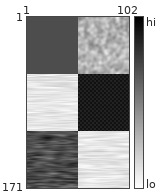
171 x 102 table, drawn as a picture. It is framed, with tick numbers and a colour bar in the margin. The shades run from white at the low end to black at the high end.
It is made of 3 by 2 panels. Panel 1,1: high, flat. Panel 1,2: low, blotchy. Panel 2,1: very low, streaked across, faint in contrast. Panel 2,2: very high, checkered, faint in contrast. Panel 3,1: high, streaked across. Panel 3,2: very low, streaked across, faint in contrast.
